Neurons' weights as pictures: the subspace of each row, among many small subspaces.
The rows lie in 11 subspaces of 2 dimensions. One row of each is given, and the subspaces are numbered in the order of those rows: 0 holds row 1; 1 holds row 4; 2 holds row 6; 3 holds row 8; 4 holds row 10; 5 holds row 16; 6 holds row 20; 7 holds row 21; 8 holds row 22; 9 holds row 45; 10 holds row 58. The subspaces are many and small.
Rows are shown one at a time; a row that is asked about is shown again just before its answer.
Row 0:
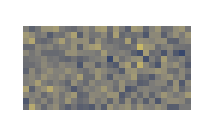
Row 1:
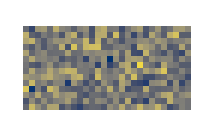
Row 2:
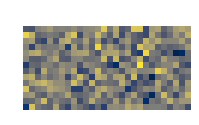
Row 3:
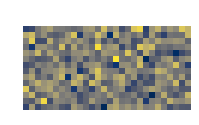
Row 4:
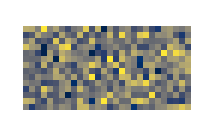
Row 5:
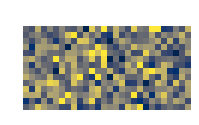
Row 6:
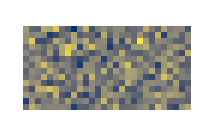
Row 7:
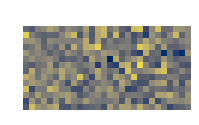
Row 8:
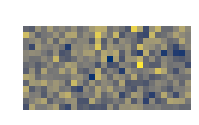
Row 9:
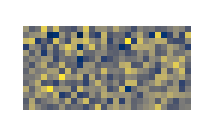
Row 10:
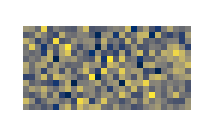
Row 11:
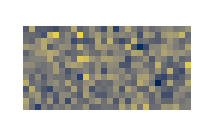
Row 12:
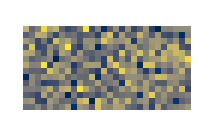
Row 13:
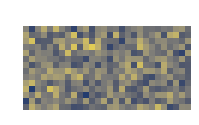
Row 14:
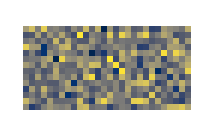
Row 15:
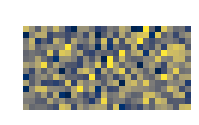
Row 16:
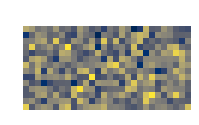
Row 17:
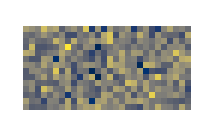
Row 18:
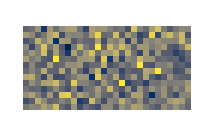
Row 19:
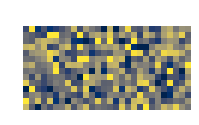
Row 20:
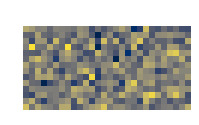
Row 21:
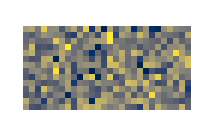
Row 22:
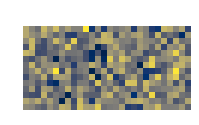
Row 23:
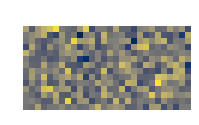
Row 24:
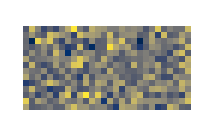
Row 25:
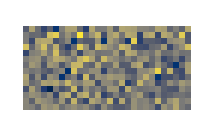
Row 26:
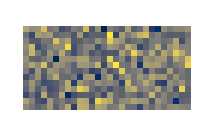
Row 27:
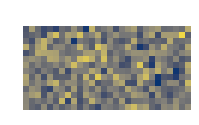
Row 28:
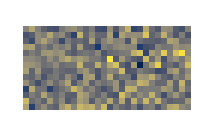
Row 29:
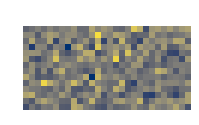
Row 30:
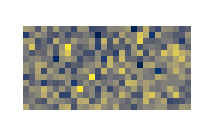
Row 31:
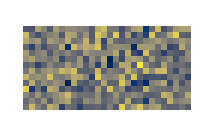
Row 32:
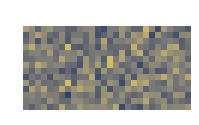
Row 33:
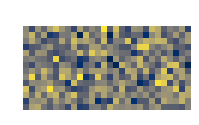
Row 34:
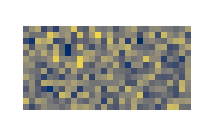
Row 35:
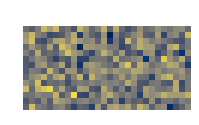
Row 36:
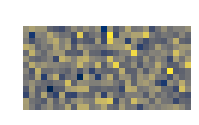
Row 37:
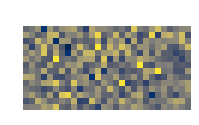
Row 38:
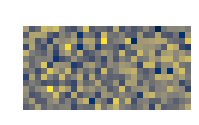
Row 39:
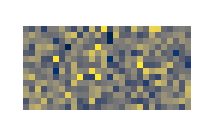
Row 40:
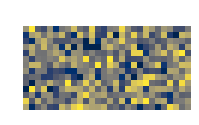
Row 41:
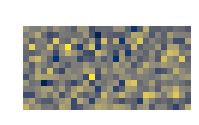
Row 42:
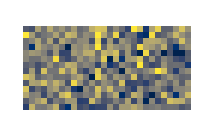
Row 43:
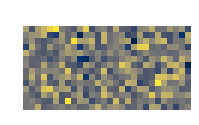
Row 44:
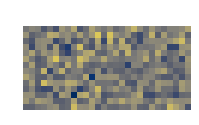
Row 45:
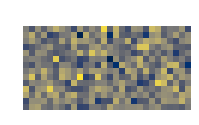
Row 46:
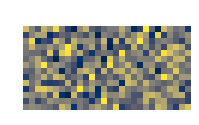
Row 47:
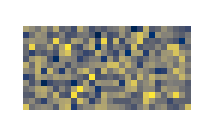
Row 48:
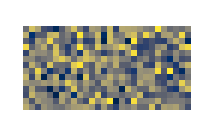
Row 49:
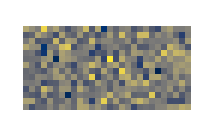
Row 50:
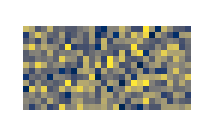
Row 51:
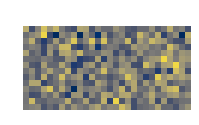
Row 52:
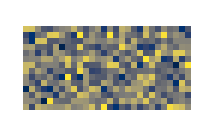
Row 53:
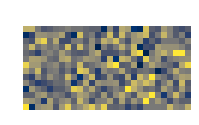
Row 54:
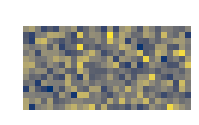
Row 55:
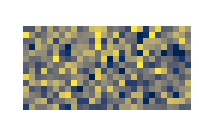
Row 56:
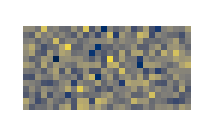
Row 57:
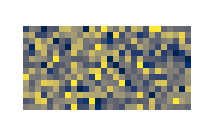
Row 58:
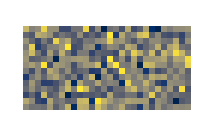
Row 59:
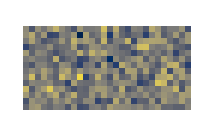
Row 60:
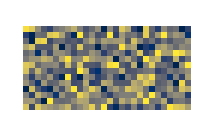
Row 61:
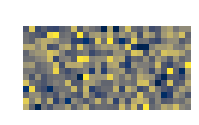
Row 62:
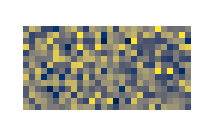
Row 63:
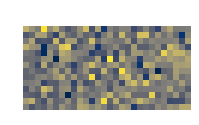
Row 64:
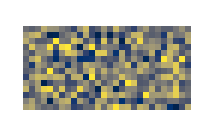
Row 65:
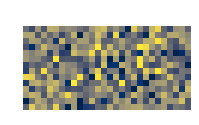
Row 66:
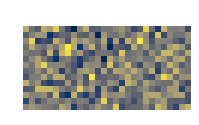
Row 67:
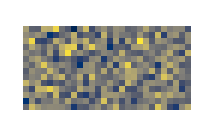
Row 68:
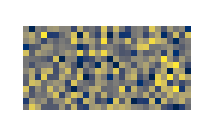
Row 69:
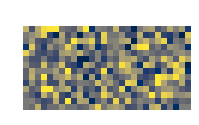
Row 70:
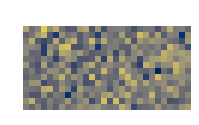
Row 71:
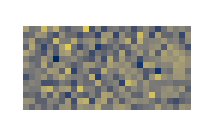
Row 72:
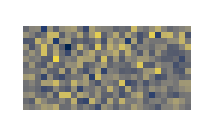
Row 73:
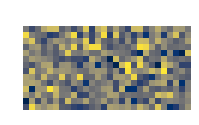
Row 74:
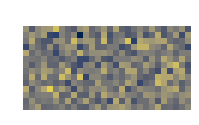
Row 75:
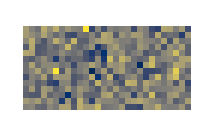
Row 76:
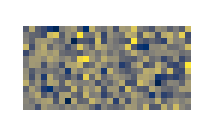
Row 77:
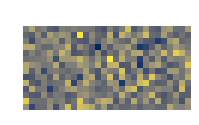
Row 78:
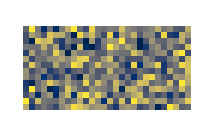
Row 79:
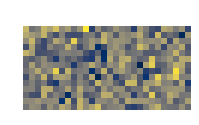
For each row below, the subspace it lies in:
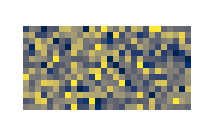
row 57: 10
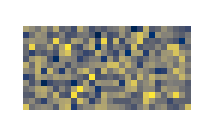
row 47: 5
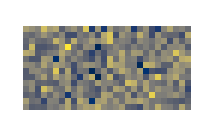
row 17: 7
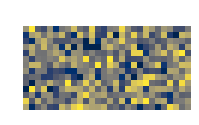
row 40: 0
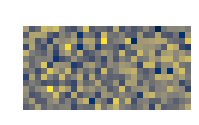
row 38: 10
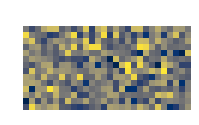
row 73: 2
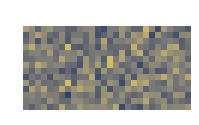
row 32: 0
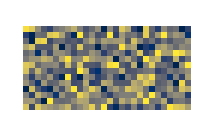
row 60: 6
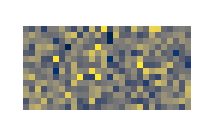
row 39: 7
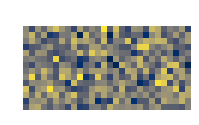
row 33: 9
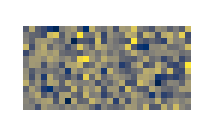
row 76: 7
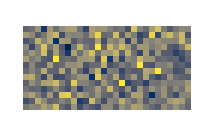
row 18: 4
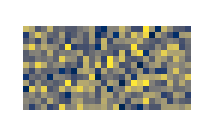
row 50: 0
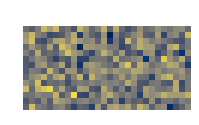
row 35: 5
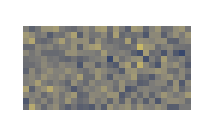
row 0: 3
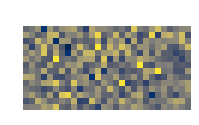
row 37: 4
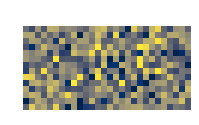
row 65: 4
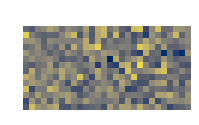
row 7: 2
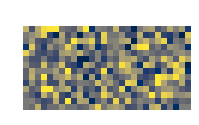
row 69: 7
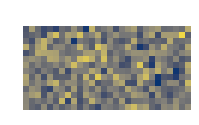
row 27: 8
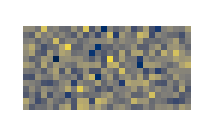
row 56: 9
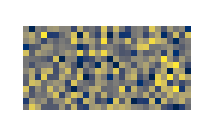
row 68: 1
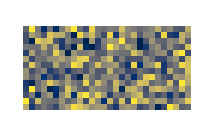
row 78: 0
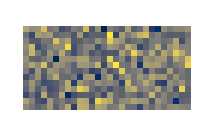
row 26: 10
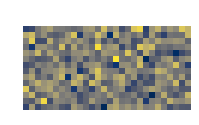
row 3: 6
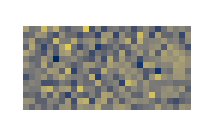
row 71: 9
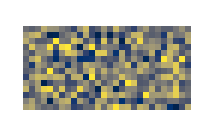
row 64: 6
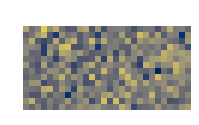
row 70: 1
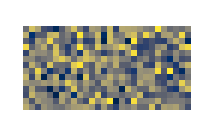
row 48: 10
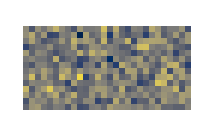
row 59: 9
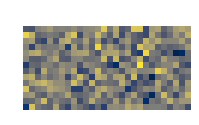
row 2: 5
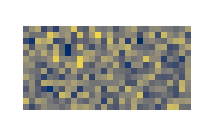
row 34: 3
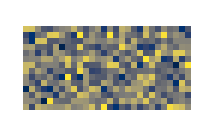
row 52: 6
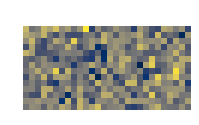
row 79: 8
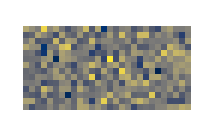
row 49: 1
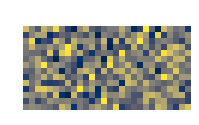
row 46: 2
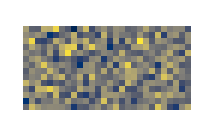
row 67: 2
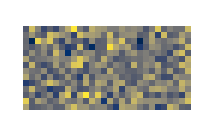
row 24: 0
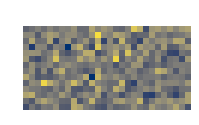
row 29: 6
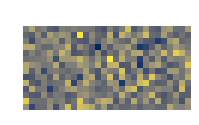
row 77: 4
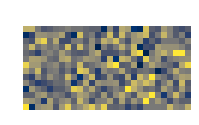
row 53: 5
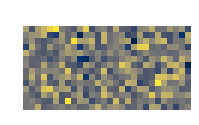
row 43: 7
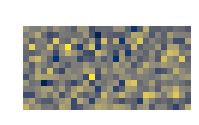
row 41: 6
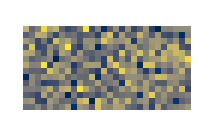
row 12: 10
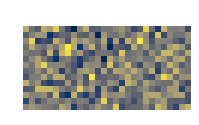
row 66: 2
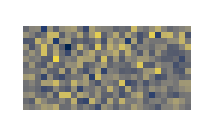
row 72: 4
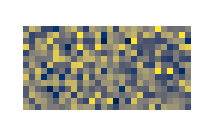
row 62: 10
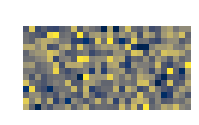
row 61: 8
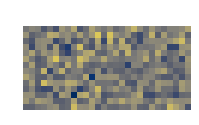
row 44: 5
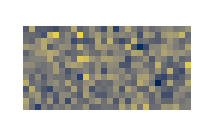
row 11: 8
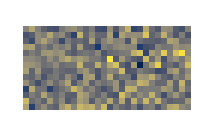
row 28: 3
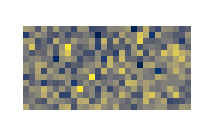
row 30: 3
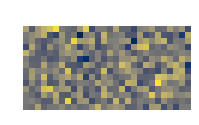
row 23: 7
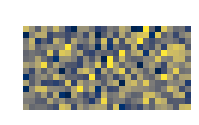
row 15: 2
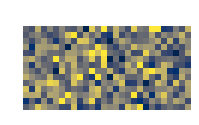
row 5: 8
